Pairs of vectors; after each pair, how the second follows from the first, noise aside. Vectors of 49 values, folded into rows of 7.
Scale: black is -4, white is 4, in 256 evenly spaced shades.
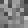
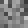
copied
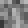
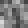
negated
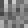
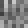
copied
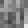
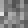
wrapped around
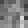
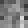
copied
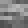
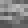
copied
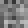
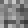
negated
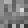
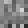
copied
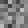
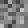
copied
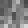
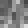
copied
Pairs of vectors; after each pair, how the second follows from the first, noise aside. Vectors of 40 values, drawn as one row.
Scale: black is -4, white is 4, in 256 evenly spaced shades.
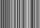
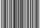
wrapped around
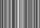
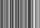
wrapped around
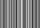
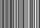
wrapped around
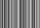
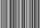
wrapped around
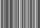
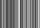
sign-scrambled
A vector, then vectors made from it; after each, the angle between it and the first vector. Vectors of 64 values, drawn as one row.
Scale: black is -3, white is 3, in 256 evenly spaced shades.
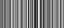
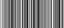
partly opposed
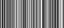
orthogonal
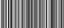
orthogonal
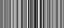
nearly parallel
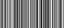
partly aligned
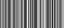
partly aligned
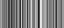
partly opposed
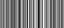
nearly opposite
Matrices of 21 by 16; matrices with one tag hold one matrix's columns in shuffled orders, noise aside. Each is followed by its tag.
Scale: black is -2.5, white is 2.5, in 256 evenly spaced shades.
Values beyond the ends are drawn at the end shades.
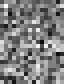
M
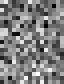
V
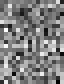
M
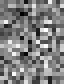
M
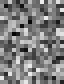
V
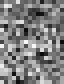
M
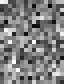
V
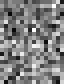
M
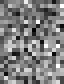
M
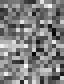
M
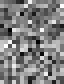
M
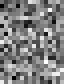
V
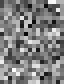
V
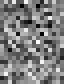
V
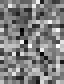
M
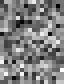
V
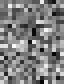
M
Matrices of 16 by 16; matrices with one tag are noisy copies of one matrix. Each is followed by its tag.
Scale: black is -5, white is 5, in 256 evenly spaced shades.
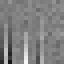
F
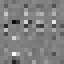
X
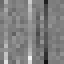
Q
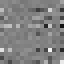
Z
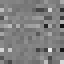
Z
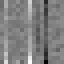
Q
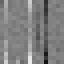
Q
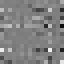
Z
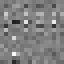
X
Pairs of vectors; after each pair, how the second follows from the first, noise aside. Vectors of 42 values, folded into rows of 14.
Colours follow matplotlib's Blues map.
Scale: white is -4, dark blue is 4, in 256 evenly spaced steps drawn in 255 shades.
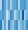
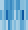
sign-scrambled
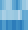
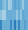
partly zeroed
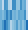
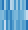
sign-scrambled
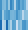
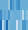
partly zeroed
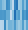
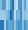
negated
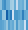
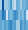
shuffled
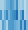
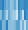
negated
